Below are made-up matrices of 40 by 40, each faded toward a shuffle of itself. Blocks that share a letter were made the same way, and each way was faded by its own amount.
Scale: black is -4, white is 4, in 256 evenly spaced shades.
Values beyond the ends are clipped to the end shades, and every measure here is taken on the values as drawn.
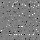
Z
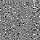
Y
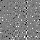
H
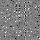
H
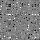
Y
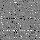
Y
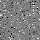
Z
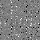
Z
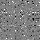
Z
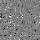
Z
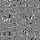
H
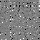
Z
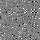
Z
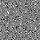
H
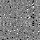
Y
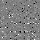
Z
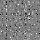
Y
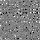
Y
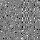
H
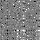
H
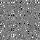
Y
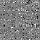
Y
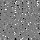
Z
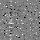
Z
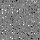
Z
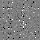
Z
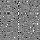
H
